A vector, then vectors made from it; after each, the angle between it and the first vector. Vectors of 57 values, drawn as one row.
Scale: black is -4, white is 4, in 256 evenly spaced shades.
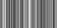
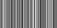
partly aligned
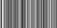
partly aligned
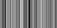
nearly opposite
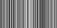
partly aligned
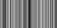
nearly opposite
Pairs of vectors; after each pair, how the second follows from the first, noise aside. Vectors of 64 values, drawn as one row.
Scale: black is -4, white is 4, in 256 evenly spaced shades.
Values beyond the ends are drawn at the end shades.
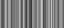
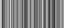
wrapped around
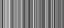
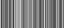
wrapped around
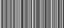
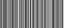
wrapped around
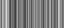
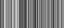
wrapped around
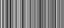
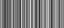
wrapped around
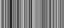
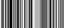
scaled up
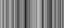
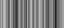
wrapped around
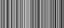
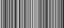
wrapped around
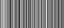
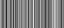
wrapped around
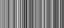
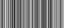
wrapped around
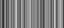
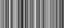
wrapped around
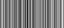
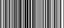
scaled up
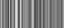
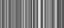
wrapped around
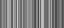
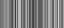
wrapped around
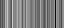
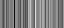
wrapped around
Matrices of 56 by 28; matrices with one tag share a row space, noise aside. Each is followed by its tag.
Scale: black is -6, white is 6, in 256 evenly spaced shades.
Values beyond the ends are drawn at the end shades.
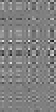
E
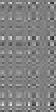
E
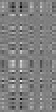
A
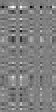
A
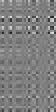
E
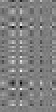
A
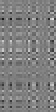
E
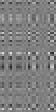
E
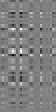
A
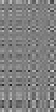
E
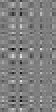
A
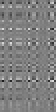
E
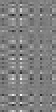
A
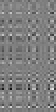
E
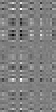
A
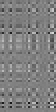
E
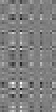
A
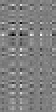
A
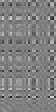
E
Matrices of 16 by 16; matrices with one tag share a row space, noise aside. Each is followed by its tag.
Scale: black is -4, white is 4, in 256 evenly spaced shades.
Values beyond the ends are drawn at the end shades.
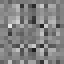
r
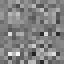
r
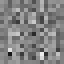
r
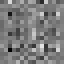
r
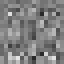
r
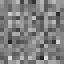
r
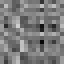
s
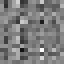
s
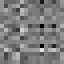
s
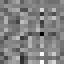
s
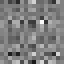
r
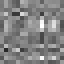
s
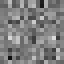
r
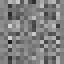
r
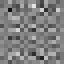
r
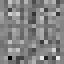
r
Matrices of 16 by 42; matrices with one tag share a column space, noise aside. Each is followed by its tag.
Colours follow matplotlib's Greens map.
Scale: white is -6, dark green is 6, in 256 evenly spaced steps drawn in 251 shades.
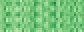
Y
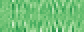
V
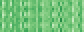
Y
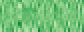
V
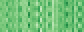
Y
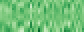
V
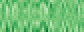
V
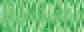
V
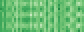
Y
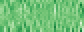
V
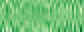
V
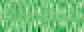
V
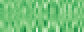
V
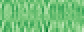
V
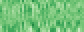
V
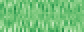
V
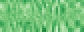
V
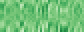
V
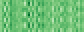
Y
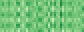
Y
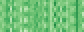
Y
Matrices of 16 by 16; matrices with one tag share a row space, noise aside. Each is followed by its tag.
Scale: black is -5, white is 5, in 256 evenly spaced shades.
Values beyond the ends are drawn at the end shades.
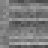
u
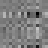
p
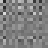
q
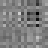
p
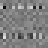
q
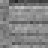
u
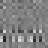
q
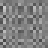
q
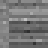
u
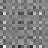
q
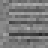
u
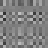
q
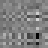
p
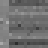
u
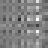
p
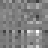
p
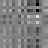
p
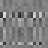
q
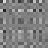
q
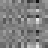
p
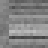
u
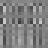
q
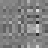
p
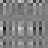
q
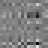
p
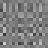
q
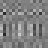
q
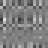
q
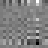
p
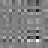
p
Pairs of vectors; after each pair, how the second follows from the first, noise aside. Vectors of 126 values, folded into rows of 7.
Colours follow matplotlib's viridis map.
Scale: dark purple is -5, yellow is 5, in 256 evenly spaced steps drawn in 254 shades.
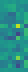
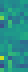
wrapped around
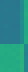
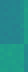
shrunk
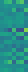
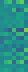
copied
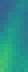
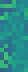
sign-scrambled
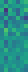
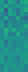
shrunk
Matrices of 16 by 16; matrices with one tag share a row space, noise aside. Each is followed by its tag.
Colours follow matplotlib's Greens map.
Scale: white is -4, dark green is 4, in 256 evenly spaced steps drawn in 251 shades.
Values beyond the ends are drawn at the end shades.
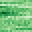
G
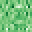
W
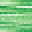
G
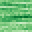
G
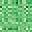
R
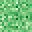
R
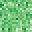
R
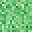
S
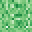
W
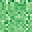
W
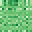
R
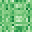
W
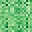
W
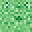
W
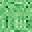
W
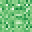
W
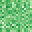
S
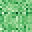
R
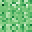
S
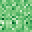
S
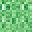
S
